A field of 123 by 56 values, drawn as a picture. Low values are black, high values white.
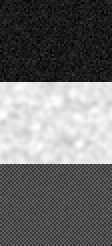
The table splits into 3 rows of 1 panel. Panel 1,1: very low, fine-grained, faint in contrast. Panel 2,1: very high, blotchy, faint in contrast. Panel 3,1: low, checkered.
